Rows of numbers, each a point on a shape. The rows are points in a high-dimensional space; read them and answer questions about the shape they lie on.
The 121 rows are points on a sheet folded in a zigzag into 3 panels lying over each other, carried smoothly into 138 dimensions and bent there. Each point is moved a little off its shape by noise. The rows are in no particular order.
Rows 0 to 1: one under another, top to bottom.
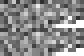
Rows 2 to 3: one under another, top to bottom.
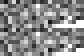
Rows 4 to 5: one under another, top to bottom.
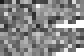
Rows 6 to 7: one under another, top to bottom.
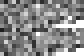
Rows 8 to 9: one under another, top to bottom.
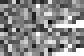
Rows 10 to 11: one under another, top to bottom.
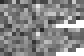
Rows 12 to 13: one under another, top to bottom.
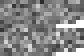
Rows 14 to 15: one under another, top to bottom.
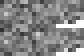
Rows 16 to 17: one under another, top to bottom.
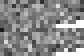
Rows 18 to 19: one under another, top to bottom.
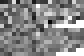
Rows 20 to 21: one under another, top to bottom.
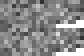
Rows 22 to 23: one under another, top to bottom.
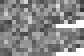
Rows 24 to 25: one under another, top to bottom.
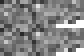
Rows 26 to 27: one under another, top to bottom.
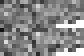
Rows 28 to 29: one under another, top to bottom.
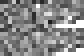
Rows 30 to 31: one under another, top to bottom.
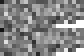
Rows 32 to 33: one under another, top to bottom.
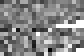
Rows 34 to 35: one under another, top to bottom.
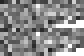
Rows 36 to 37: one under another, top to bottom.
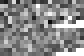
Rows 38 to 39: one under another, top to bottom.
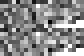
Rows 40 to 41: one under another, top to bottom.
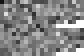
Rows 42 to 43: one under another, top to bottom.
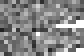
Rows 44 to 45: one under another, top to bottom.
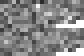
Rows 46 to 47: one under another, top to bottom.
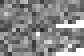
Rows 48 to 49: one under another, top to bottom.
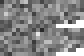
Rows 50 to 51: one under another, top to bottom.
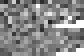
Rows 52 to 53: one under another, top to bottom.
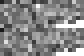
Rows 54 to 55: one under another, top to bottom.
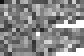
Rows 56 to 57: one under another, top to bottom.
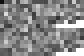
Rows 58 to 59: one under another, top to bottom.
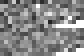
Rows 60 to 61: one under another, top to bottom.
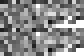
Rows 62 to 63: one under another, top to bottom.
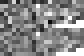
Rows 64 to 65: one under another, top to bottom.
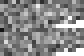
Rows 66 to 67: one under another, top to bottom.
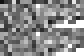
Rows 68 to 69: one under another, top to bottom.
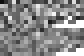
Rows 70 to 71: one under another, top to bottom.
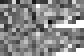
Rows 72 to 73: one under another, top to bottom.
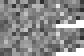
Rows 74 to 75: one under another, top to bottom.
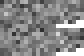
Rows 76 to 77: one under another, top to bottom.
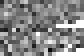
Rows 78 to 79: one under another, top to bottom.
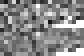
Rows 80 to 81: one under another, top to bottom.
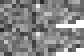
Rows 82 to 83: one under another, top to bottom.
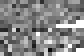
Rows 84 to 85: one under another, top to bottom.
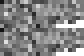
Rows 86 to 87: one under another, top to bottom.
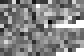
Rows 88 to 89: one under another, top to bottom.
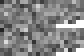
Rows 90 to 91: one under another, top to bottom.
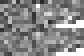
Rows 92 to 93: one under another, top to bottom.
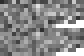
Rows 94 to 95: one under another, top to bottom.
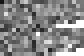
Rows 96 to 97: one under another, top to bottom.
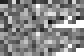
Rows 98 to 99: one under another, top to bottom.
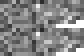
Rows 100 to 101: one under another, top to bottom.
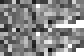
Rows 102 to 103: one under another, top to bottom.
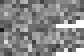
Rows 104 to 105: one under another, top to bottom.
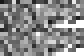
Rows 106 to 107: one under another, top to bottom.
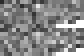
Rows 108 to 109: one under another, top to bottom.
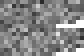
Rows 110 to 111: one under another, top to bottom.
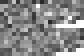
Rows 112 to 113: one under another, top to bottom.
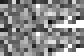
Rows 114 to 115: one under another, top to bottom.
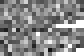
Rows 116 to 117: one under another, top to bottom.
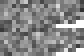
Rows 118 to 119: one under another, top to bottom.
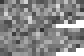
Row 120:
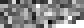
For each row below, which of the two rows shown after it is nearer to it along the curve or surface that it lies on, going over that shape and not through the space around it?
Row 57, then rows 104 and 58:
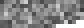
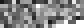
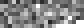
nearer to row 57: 104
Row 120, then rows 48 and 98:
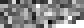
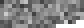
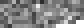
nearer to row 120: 98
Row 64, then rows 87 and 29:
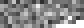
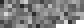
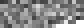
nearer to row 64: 29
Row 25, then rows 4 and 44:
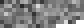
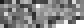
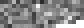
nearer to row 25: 4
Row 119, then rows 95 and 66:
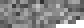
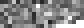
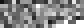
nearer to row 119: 95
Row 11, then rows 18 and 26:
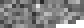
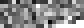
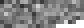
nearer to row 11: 18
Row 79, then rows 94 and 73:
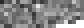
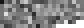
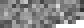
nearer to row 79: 73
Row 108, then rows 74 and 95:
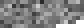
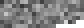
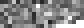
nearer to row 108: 95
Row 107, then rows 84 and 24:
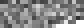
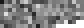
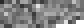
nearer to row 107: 24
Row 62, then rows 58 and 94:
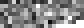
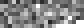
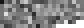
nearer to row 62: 58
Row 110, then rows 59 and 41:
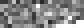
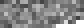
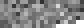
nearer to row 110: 41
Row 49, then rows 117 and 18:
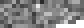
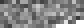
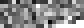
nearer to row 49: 18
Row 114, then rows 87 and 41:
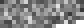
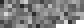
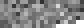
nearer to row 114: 87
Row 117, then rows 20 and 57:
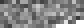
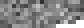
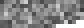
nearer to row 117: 57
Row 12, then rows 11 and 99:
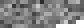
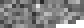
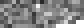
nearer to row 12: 11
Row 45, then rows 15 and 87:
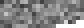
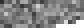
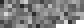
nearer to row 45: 15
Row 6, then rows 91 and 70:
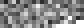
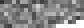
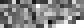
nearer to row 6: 70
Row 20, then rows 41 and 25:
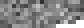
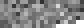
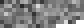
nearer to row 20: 41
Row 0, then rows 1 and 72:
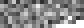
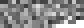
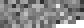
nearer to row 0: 72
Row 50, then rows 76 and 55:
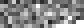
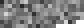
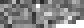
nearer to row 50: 55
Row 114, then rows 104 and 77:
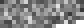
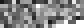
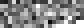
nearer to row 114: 104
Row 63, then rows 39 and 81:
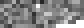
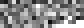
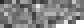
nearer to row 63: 39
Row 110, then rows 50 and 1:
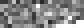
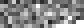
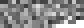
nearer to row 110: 50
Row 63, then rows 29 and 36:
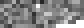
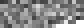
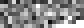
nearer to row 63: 36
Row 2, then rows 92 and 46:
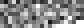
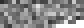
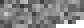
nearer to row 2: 92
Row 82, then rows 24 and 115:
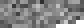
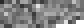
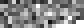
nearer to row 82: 115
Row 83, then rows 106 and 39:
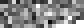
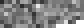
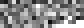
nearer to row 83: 39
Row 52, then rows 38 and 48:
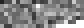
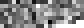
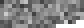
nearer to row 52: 38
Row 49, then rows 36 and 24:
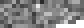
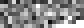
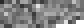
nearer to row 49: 36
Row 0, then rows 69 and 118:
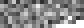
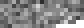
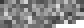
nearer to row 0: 69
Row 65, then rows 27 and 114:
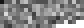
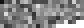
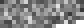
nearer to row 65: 27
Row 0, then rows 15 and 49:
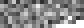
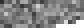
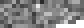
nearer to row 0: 49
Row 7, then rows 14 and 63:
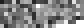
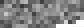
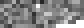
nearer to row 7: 14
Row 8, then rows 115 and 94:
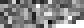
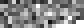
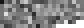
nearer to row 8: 115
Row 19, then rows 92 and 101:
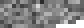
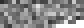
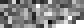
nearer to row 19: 101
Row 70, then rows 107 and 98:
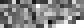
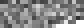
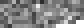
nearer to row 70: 107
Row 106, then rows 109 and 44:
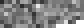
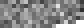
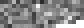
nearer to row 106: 109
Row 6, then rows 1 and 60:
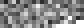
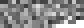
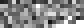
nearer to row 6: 60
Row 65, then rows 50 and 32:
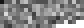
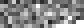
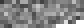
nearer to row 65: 32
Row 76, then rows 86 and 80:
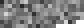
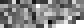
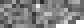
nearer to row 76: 86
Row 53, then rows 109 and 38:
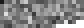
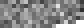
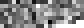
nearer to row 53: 109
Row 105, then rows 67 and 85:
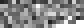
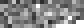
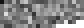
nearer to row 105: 67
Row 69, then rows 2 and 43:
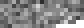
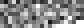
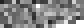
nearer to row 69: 2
